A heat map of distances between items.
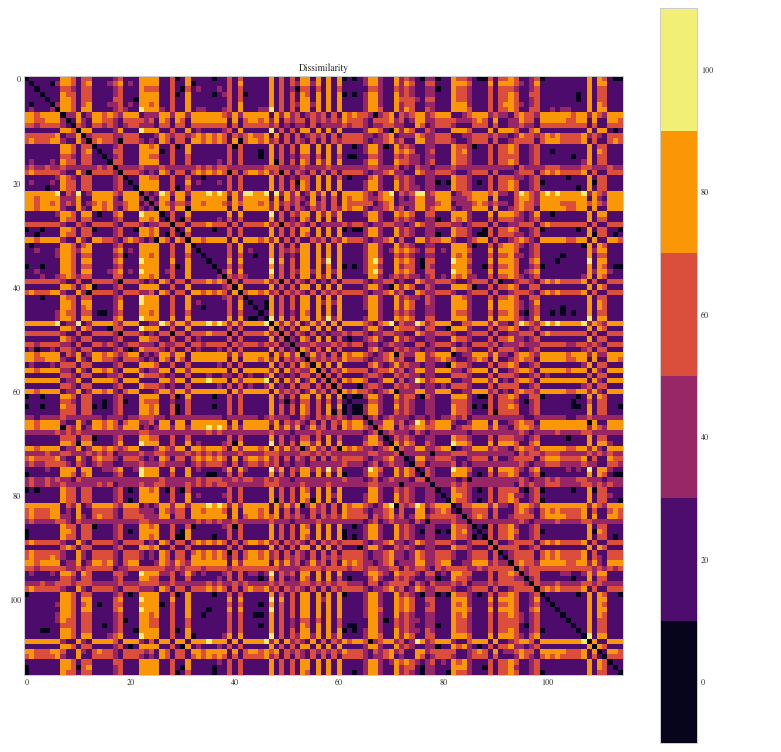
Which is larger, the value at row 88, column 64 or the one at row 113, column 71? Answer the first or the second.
the second
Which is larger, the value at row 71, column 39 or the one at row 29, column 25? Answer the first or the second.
the second
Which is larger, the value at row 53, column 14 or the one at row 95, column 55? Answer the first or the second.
the first
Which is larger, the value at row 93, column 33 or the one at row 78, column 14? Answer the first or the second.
the first
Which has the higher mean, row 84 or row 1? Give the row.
84
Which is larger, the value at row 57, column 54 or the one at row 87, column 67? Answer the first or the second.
the second
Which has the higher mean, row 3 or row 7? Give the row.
7
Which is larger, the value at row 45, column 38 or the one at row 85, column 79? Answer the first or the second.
the second
